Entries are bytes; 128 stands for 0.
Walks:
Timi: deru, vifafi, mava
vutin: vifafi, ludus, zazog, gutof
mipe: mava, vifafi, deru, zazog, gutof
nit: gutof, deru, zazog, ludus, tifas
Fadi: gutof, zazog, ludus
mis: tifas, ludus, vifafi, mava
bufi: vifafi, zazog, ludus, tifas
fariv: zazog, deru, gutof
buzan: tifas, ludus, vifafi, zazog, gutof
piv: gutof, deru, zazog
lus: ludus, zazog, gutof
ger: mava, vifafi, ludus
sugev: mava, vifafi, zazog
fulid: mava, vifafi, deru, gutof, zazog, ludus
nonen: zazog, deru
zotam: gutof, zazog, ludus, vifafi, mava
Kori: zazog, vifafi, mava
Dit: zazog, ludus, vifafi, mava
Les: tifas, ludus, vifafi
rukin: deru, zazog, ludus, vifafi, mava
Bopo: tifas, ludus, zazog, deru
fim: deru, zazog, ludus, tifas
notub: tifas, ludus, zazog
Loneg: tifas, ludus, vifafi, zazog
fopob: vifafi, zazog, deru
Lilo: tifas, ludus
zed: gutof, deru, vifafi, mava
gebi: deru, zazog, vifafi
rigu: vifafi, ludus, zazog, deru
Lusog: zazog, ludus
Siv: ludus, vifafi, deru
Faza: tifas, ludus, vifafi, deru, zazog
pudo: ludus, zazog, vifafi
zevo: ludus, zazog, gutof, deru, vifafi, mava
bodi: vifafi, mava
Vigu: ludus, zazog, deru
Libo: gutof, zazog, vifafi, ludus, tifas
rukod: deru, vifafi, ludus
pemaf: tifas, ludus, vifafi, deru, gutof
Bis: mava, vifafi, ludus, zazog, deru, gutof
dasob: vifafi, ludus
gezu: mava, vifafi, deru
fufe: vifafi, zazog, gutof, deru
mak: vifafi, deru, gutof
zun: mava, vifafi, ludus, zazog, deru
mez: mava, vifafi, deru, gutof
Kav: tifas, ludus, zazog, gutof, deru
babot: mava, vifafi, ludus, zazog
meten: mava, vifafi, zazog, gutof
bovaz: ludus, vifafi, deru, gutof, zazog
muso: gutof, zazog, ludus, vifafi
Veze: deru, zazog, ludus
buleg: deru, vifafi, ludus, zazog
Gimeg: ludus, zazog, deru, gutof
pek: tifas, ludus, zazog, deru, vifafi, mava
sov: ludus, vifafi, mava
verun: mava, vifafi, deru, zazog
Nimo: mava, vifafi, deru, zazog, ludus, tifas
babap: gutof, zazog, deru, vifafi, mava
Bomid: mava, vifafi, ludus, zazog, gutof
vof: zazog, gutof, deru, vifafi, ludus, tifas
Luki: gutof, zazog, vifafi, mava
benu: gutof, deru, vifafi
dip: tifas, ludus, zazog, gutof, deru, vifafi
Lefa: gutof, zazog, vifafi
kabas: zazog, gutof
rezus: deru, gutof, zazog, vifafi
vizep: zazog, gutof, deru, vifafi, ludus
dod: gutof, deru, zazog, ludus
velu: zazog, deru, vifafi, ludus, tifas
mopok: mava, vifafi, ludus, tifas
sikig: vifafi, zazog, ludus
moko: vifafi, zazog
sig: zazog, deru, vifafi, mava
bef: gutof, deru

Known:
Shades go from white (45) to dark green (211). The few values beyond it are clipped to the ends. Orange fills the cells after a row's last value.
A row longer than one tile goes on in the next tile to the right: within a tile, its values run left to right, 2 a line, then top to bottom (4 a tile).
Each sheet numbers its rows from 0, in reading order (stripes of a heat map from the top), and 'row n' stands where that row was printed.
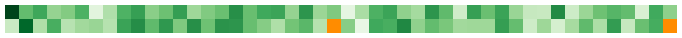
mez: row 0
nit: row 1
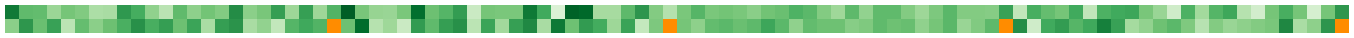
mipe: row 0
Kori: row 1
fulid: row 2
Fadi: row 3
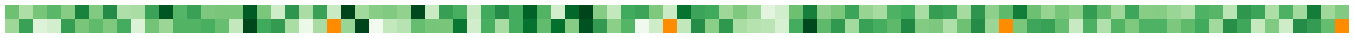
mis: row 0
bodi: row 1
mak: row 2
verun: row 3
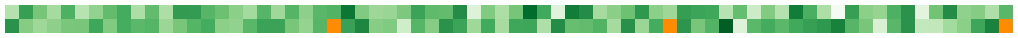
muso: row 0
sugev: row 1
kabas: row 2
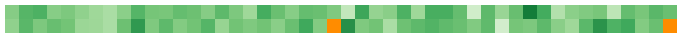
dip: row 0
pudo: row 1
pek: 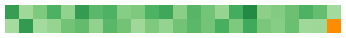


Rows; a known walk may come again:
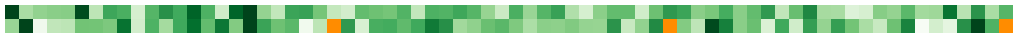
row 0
bodi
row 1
Fadi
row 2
nonen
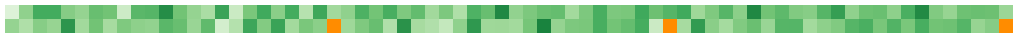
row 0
vof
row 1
Siv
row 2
pek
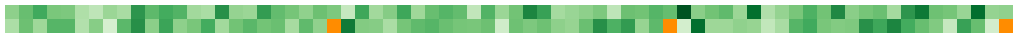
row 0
pemaf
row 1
pudo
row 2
gezu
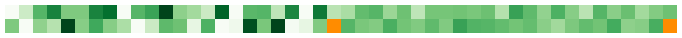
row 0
Lilo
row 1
buzan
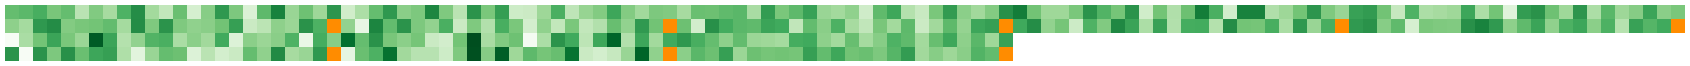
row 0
Gimeg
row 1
Bopo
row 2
dod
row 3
sugev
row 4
Lefa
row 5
notub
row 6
bef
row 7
Bis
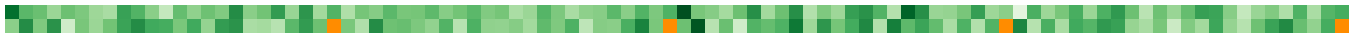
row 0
mipe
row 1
rigu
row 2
Luki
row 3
sikig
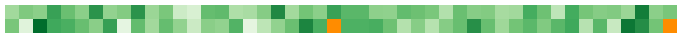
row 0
Vigu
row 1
gebi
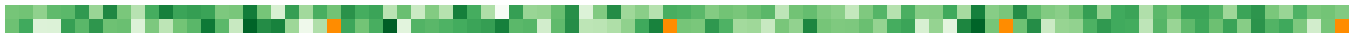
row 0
ger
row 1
kabas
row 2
fopob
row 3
zotam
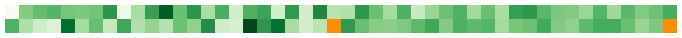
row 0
Les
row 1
muso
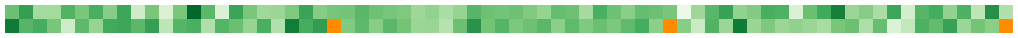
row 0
moko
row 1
dip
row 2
velu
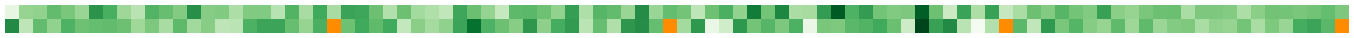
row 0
Loneg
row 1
rezus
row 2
mis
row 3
Faza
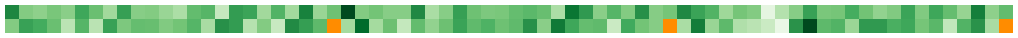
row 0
verun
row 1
babap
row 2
benu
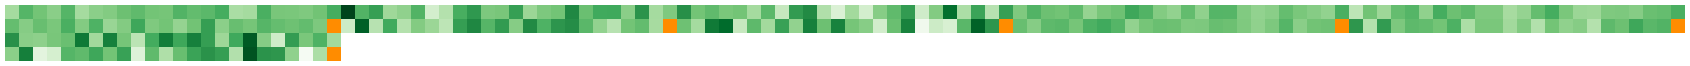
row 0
vizep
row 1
mez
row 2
piv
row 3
fulid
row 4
buleg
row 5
sov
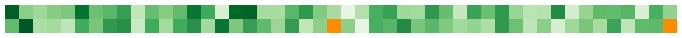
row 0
Kori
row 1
nit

